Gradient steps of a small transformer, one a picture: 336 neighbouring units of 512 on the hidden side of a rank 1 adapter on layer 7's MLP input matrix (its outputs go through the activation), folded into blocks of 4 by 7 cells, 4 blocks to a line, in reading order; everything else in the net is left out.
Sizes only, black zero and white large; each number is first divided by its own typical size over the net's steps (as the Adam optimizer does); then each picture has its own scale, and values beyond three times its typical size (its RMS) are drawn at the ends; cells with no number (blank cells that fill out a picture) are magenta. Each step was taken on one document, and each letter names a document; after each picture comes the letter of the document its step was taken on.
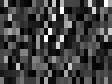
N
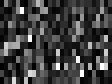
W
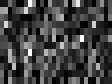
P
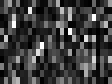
W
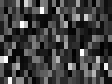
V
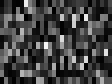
V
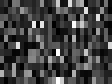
W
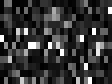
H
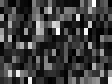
P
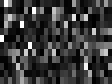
H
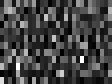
V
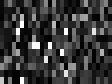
H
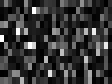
H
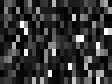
H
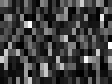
V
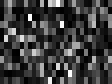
W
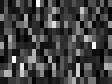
P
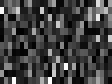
W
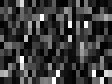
P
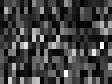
N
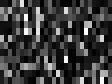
P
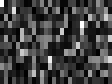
W
